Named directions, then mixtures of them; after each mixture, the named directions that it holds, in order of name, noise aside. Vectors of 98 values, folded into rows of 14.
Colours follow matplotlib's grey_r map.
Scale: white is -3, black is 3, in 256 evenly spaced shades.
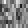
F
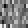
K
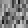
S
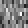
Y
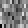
K, S, Y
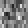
F, S, Y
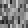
F, K, S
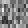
F, K, S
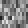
F, S, Y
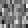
K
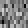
K, S, Y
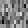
K, S, Y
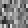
F, K
